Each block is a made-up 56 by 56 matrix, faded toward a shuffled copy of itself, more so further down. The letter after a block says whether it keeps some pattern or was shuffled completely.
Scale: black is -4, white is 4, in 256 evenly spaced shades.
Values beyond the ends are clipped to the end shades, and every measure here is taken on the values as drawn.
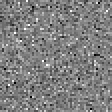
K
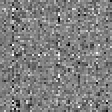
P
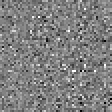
P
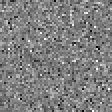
K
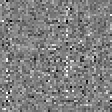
P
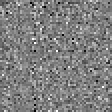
P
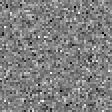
K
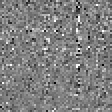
P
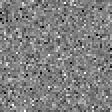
K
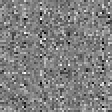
P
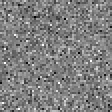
K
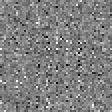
P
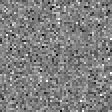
K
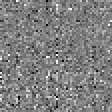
P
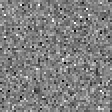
K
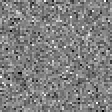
K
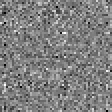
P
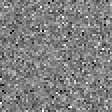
K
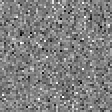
K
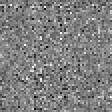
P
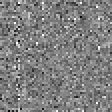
P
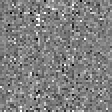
P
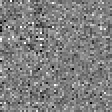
P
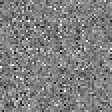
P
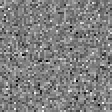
K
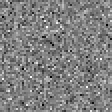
K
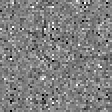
P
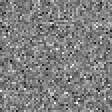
K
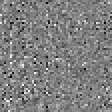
P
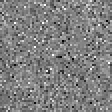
K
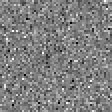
K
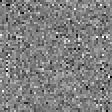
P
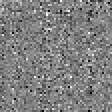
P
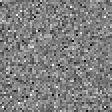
K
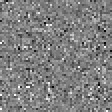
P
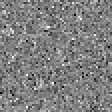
K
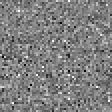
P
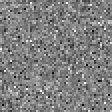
K
